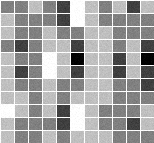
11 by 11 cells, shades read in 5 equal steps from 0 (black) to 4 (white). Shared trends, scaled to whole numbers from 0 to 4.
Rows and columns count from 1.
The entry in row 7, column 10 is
2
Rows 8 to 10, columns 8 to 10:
3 2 2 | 2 2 2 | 2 2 1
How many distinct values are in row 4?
3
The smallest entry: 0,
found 2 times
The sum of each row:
26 25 26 24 24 25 25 28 29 25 27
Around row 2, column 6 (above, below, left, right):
4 2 1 3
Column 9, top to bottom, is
3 2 2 2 1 1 2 2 2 2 2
